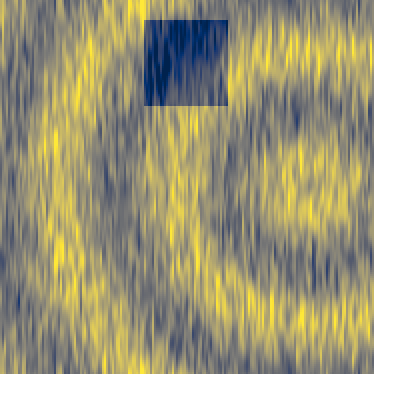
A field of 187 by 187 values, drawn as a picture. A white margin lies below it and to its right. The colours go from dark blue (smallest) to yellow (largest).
Rings spread out from the middle right. No overall slope runs across the table. In the top middle lies a patch that is lower than the rest. The top middle is the ninth with the lowest average.
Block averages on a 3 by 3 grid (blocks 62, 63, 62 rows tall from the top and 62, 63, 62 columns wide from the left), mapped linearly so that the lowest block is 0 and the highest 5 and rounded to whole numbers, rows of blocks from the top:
404 / 445 / 444
